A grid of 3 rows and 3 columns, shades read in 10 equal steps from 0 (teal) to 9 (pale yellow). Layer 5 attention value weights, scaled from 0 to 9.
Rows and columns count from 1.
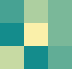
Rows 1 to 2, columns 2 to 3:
6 4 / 9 4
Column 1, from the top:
2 0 7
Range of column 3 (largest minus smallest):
1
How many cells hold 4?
2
